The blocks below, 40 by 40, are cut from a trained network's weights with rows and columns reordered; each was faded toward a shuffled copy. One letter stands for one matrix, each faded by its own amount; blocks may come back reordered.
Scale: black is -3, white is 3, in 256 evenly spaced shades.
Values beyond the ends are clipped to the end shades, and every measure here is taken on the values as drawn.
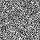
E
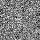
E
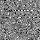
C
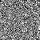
E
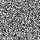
E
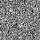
E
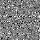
C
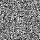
E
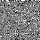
C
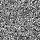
E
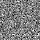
C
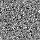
C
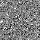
C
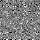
C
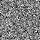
E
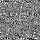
C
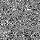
C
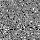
C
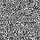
C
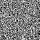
E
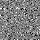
C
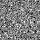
C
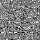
C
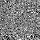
C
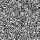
E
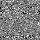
C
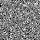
E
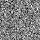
E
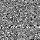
C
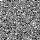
C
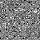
C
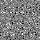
C
